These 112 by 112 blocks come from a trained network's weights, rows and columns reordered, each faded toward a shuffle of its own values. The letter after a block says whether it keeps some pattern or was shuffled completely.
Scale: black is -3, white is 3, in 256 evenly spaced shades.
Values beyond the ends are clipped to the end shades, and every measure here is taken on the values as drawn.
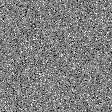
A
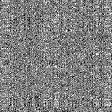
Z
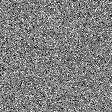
A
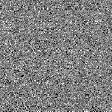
Z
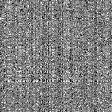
Z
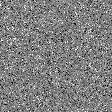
A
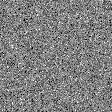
A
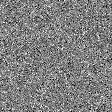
A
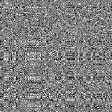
Z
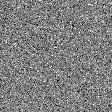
A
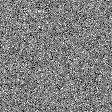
A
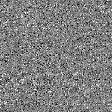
Z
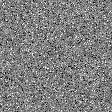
A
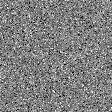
A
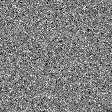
A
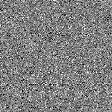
Z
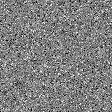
A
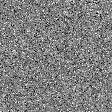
A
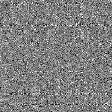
Z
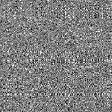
Z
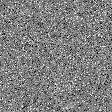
A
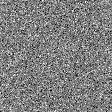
A
